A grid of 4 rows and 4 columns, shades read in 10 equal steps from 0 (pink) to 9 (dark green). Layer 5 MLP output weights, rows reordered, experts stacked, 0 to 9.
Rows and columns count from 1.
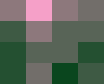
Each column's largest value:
8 6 9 8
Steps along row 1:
down up up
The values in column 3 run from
4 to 9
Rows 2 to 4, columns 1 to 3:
7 4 6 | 8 6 6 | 8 5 9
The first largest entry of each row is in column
4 1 1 3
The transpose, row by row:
4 7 8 8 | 0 4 6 5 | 4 6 6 9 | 5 6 8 7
